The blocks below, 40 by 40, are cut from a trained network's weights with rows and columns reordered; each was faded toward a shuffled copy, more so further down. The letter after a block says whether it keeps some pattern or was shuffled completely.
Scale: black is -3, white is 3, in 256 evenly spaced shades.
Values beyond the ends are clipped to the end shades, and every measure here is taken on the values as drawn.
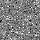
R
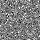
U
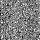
R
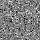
R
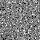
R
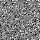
U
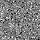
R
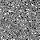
R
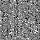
R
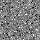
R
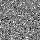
U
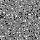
R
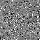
R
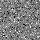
U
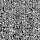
R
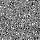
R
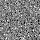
U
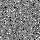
U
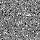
U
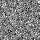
U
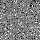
U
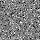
U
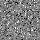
R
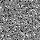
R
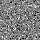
R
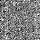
R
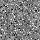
R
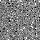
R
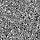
U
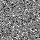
U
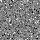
U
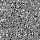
R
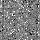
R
